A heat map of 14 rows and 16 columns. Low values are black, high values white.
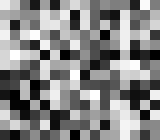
Grain: fine. Slope: none. Ninth with the lowest average: bottom left. Mirror symmetry: none. Histogram: flat.
